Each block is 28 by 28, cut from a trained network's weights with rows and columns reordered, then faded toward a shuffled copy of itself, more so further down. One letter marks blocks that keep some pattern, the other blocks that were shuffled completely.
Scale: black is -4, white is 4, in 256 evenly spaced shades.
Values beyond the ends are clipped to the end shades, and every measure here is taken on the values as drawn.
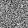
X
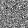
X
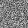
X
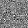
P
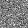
X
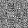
P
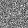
X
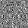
P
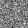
X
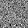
P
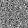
X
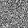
P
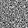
P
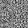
P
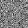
P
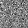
X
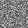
P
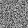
X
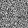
X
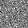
X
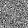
X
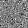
X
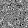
X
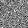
X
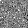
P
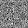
P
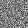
P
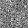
P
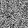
X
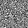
X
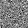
X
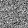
X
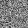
P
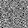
P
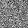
X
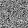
X
